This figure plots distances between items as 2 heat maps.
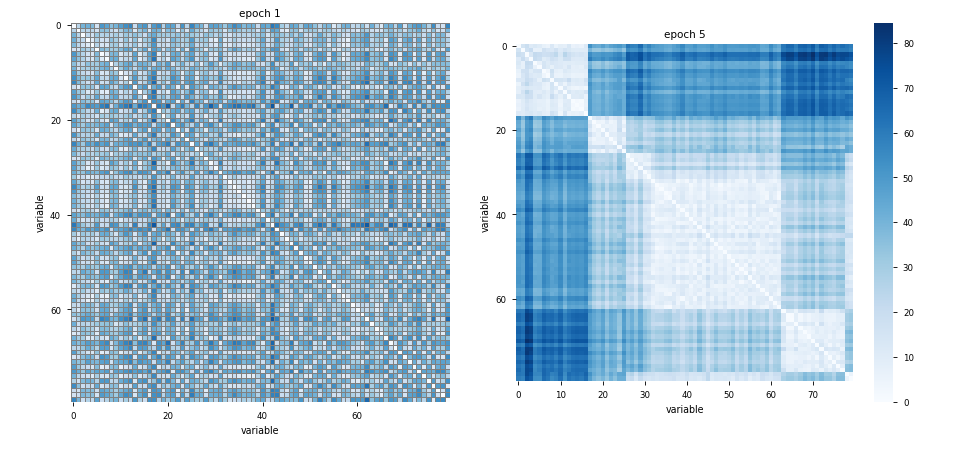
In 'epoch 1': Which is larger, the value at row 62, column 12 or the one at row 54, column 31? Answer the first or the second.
the first
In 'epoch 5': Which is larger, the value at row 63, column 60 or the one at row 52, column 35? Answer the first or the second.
the first
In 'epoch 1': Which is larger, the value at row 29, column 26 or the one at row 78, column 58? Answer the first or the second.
the second
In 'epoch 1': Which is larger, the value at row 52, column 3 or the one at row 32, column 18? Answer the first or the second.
the first
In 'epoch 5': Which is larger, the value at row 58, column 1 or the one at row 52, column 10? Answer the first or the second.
the second
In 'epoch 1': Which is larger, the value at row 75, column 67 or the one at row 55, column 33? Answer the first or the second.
the second
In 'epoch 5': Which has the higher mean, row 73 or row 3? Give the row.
3
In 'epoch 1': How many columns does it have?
80
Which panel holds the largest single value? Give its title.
epoch 5
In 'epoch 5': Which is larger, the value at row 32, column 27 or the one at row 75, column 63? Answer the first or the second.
the first
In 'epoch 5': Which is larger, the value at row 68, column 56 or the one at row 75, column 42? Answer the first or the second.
the first
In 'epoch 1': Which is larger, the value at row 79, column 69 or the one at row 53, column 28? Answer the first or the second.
the second
